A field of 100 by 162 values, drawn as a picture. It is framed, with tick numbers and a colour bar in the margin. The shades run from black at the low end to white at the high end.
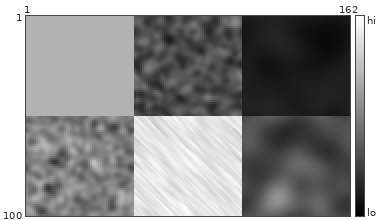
It is made of 2 by 3 panels. Panel 1,1: high, flat. Panel 1,2: low, blotchy. Panel 1,3: very low, smooth, faint in contrast. Panel 2,1: middling, blotchy. Panel 2,2: very high, slanting down to the right, faint in contrast. Panel 2,3: low, smooth.
